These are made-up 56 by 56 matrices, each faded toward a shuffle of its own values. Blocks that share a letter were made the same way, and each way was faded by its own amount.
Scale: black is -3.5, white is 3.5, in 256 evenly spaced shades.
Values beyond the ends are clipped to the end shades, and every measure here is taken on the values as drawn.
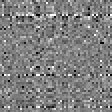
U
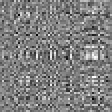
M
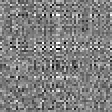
M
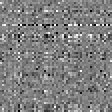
U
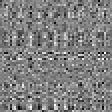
U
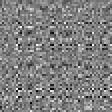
M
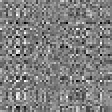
M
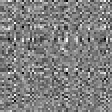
M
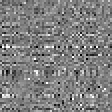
U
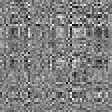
M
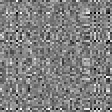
M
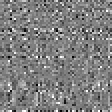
U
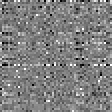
U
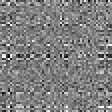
M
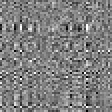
M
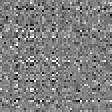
U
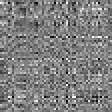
M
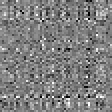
U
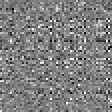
U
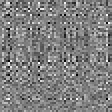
M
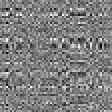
M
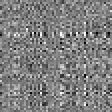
M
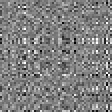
M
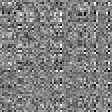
M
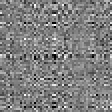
M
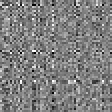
M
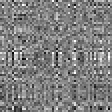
M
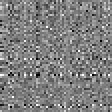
U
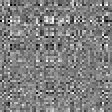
M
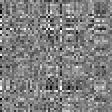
M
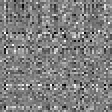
U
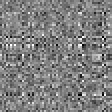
M
